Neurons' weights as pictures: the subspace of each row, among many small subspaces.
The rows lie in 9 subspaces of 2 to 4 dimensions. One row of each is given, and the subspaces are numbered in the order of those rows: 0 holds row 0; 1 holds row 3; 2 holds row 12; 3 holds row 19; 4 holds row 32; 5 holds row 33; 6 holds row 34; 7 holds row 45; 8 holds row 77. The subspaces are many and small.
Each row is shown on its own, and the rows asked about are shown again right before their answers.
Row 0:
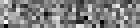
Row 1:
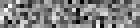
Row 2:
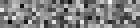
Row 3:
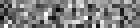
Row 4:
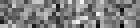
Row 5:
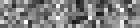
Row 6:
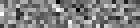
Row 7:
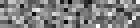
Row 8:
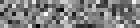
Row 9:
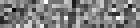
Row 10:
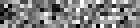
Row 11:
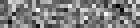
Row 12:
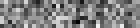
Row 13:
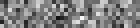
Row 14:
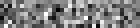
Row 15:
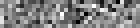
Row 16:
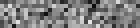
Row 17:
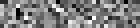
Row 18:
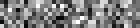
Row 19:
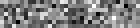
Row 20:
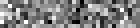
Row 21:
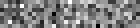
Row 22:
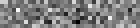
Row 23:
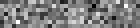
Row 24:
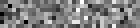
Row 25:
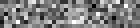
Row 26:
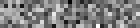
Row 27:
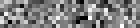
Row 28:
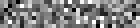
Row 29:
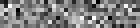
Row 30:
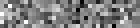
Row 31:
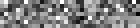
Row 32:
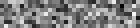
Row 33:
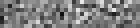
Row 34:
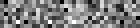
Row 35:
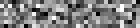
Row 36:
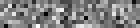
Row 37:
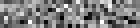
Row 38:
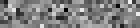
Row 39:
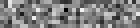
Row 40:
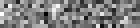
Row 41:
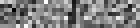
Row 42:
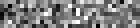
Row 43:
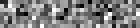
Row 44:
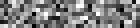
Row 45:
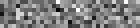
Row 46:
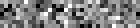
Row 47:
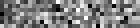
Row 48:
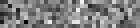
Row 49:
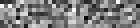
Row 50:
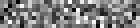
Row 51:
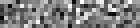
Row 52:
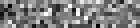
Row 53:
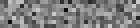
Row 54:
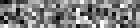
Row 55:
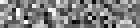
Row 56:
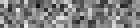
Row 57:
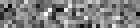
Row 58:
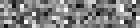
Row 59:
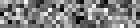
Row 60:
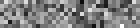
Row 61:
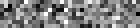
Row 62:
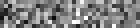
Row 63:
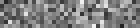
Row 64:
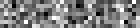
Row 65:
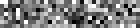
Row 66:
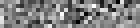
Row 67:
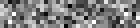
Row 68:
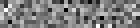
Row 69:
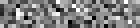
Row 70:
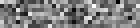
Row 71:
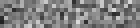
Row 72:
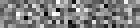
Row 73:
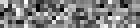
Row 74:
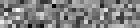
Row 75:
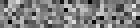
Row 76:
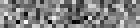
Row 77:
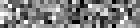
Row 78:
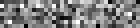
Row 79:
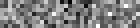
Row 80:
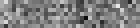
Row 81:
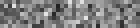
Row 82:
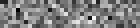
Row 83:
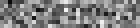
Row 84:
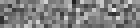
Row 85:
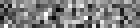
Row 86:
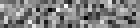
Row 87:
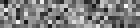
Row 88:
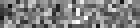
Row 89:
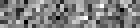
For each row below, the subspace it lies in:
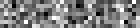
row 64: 4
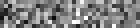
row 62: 6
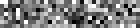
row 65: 8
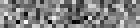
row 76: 6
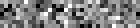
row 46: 1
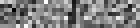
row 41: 5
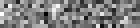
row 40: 7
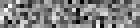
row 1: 6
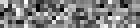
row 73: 4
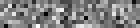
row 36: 0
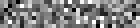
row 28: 6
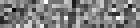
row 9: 5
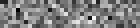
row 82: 7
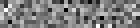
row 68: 6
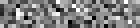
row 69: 7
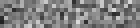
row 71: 5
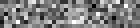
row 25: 3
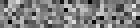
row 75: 6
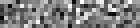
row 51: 5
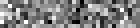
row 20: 8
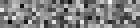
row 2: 4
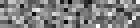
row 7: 2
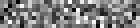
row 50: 6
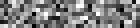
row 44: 2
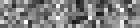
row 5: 4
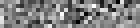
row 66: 5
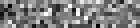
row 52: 3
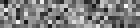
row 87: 6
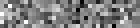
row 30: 8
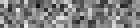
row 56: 2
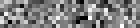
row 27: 1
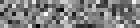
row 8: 0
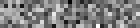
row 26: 4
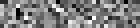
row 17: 7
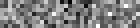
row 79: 2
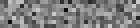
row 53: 1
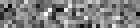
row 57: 1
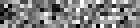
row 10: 8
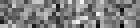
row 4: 2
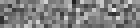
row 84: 5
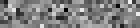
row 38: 0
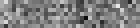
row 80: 0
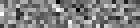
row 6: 7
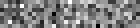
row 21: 4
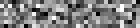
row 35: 2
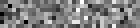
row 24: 8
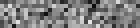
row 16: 3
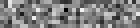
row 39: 0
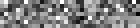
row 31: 1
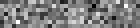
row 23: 3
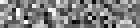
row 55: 7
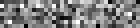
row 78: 2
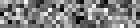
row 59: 1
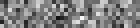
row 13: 2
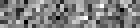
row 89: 4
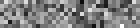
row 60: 0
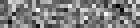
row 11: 0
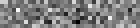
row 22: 7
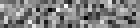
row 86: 4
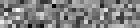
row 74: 5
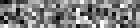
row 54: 0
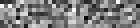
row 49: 5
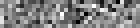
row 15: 5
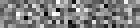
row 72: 7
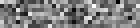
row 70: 5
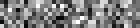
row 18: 2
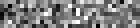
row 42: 3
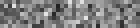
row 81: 4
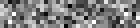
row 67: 6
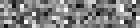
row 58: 4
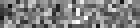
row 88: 3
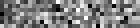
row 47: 7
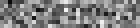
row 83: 0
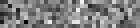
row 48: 8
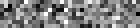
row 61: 1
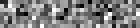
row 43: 0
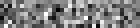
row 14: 1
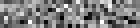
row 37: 4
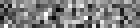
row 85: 1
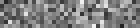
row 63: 0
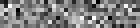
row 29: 8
